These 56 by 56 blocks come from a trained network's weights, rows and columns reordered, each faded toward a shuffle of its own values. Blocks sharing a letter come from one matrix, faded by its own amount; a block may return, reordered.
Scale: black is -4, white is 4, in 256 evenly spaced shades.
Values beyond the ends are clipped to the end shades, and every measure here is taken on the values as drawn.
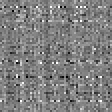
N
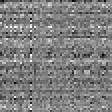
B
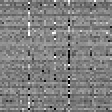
B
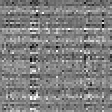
B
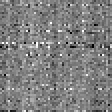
N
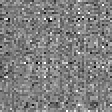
N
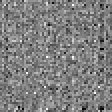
N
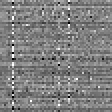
B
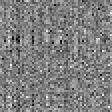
N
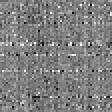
N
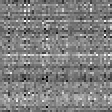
B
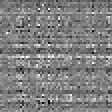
B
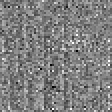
N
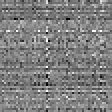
B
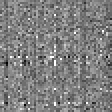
N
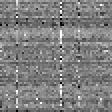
B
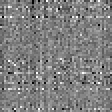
N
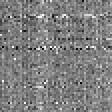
N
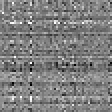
B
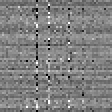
B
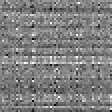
B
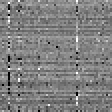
B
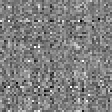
N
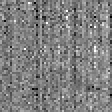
N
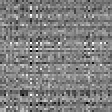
B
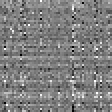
B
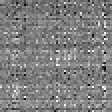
B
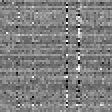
B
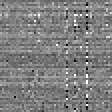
B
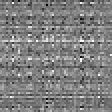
B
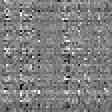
B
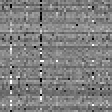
B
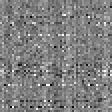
N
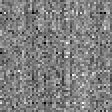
N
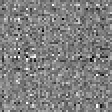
N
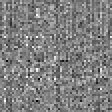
N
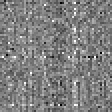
N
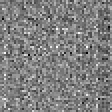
N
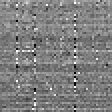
B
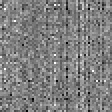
N
